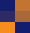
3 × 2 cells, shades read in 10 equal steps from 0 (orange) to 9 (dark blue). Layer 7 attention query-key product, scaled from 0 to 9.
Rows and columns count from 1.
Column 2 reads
2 3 9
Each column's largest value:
9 9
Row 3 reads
0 9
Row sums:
11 11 9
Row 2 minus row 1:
-1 1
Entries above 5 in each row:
1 1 1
